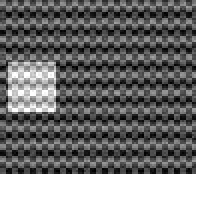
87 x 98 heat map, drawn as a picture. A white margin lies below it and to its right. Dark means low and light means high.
Stripes: horizontal, repeating 10 times. Ninth with the highest average: middle left. Odd patch: higher, in the middle left.
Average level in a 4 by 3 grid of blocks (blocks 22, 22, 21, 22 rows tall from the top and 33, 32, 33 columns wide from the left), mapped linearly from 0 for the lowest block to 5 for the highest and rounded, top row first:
111
400
511
000
